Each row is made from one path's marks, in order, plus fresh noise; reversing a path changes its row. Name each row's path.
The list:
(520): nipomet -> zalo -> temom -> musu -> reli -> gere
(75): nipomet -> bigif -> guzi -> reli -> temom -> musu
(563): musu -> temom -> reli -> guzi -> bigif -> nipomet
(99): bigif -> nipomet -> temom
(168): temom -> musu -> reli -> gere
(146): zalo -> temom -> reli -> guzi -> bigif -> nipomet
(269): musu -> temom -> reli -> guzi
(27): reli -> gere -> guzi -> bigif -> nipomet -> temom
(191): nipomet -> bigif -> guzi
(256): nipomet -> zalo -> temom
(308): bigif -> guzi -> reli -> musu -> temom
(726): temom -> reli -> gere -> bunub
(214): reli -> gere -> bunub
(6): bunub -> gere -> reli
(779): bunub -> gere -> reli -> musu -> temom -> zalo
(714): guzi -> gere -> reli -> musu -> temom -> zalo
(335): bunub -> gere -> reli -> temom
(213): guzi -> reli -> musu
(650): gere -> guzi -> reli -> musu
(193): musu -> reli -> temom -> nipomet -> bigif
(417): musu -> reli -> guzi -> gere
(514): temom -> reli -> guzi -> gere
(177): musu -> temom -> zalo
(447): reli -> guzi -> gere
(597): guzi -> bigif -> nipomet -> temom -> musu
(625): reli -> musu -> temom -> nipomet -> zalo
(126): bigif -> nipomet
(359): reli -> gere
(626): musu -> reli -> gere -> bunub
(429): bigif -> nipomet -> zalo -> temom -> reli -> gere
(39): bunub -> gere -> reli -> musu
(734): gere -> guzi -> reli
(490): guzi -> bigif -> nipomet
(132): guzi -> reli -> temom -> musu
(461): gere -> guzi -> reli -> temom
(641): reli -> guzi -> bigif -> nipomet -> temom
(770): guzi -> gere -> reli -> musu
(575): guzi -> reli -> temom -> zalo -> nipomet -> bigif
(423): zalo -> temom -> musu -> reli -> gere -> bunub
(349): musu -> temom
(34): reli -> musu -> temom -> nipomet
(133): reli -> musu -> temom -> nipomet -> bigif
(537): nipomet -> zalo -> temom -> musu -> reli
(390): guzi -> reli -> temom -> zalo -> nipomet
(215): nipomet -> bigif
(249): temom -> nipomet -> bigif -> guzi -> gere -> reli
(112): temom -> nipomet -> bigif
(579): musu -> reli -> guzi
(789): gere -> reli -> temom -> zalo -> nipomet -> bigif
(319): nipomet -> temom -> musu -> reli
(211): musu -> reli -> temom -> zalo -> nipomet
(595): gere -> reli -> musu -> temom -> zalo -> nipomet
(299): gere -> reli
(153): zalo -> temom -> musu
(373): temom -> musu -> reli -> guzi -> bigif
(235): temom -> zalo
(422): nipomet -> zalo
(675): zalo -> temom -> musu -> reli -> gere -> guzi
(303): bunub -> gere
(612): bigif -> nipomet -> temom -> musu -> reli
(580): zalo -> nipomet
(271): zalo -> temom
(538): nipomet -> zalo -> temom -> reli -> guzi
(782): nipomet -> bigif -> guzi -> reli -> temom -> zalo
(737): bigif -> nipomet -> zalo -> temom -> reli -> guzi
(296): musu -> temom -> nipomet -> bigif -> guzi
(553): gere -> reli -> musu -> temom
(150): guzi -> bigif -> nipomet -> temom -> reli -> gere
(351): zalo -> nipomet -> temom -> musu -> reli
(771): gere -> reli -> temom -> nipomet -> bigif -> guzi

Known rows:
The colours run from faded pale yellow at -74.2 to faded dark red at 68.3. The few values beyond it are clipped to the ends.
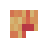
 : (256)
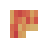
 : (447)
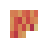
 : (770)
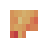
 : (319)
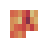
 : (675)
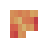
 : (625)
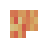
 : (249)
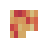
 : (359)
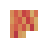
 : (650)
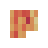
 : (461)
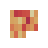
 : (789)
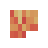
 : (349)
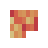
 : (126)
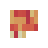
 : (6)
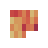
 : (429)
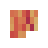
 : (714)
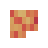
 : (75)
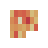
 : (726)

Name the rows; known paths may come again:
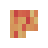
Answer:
(771)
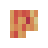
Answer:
(461)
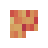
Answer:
(782)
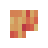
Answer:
(538)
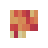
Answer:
(39)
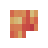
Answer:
(351)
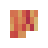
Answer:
(714)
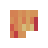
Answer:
(133)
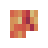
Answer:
(675)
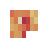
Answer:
(235)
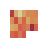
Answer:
(296)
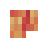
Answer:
(146)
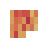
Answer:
(734)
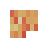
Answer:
(112)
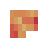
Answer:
(625)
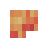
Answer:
(537)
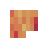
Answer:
(193)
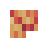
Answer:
(191)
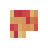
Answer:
(214)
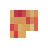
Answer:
(359)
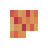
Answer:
(150)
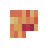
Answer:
(422)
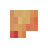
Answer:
(319)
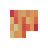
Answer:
(99)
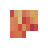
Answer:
(177)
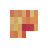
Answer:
(256)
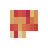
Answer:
(6)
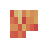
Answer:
(349)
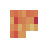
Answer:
(641)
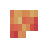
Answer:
(211)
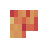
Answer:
(737)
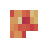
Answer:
(153)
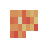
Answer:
(168)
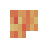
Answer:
(249)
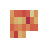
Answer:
(595)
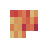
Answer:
(429)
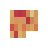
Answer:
(299)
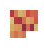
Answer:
(490)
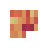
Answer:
(580)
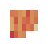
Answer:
(390)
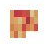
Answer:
(789)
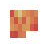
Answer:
(563)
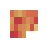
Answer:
(213)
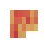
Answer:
(447)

